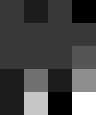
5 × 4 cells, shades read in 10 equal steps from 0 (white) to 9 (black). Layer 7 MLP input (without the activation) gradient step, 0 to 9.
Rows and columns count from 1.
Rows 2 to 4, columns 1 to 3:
7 7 7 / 7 7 7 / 8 5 8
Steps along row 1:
up down up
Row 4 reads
8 5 8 4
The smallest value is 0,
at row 5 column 4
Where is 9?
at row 1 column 4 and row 5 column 3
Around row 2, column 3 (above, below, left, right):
7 7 7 7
